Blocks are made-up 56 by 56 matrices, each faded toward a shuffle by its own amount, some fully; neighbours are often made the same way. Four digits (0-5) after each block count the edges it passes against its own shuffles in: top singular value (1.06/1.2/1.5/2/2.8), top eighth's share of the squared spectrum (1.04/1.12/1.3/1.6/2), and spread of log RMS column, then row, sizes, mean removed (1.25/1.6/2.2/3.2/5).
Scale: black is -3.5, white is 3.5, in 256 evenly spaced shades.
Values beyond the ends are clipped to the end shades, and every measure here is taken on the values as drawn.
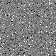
0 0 0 0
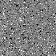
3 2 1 0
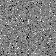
2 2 1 0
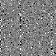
3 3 2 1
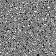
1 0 0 0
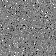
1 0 0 0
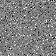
1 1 0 1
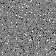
0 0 0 0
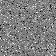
1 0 0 0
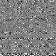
3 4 0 3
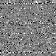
3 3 0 2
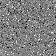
1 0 0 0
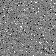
0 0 0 0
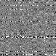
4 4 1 3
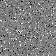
0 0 0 0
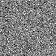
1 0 0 0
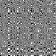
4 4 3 3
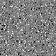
3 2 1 1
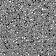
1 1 0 0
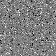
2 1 0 0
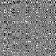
4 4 3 2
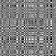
5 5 4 4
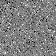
2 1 0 0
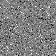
2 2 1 0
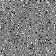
3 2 1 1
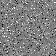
1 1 0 0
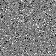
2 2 0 0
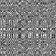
5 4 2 3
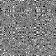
4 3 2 2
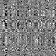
4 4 2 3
